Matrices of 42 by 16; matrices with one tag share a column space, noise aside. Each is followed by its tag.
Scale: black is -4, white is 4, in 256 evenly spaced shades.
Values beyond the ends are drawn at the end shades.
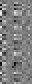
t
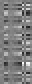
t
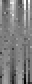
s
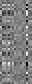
t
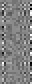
t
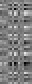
t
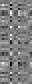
t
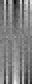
s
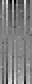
s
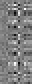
t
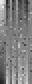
s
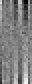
s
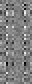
t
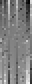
s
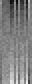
s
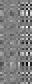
t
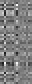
t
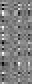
t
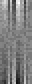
s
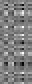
t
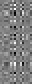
t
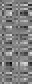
t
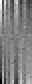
s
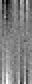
s
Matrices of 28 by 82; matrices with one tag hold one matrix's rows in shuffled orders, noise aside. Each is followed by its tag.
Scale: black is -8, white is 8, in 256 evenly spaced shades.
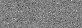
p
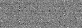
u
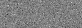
p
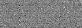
u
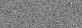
p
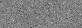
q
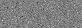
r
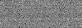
u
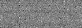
u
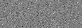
r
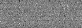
u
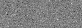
p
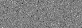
r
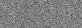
q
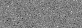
p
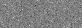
q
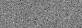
q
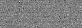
u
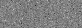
q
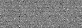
u
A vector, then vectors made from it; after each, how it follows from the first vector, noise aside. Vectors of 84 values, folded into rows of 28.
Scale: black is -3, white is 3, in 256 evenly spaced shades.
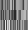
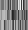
reversed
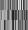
reversed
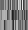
reversed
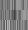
shrunk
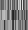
reversed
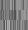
shrunk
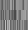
shrunk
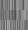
shrunk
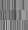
shrunk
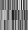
reversed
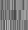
shrunk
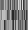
reversed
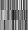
reversed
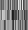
reversed
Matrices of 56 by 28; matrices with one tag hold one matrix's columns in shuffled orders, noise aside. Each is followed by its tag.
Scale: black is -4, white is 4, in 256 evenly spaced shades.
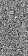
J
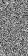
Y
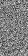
Y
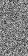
Y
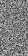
Y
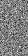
J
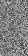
Y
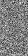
Y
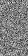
Y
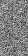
J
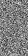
Y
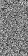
Y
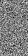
Y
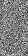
Y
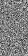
Y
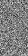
Y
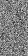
J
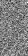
Y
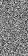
Y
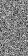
J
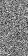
J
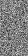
J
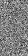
Y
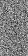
J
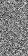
Y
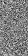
Y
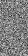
Y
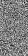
Y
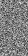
Y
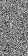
J
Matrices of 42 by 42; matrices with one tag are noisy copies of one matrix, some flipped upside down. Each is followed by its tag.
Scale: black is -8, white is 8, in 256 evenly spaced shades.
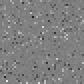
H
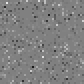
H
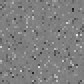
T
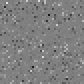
H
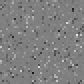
T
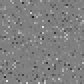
H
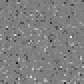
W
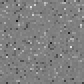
W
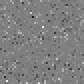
H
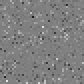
H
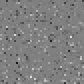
W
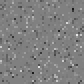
T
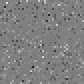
H
